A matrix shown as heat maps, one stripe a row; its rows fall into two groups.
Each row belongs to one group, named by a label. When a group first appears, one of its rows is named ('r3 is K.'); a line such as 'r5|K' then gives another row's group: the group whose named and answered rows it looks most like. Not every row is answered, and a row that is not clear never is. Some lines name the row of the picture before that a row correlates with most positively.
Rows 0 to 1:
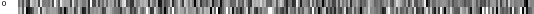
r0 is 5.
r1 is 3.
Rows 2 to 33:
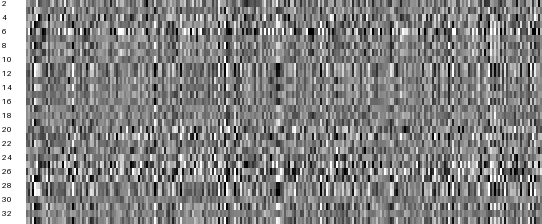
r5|3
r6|5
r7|5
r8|3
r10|3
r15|5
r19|3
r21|5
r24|5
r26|5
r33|3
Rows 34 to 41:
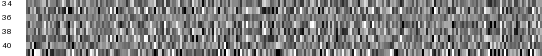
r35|5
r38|5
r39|5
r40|3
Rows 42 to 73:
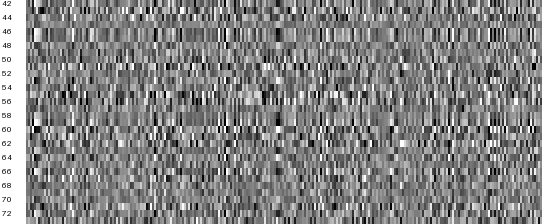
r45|3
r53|3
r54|5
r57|5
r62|5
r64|3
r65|5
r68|5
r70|3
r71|5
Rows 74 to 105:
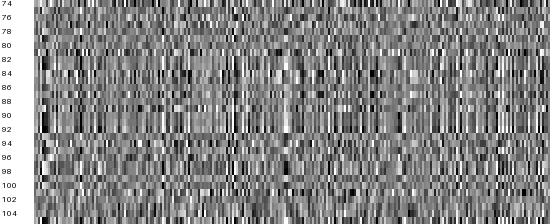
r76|5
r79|3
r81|5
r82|3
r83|3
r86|3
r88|3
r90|3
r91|3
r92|3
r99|3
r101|5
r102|5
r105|3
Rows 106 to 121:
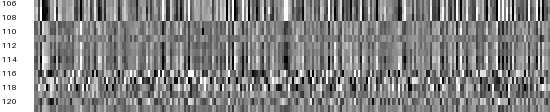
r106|3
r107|3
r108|3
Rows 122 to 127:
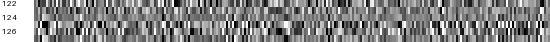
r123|5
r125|3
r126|5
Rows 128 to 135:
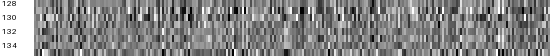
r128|5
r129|5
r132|3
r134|3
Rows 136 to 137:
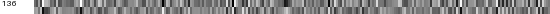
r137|3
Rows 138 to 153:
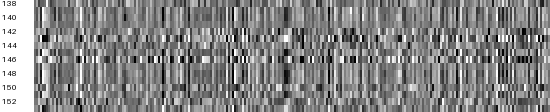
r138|5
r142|5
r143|3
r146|5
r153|3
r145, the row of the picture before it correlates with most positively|136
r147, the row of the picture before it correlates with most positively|136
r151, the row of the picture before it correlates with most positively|136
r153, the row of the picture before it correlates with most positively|137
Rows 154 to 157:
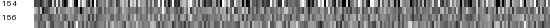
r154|5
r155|3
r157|5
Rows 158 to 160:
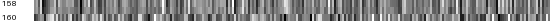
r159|3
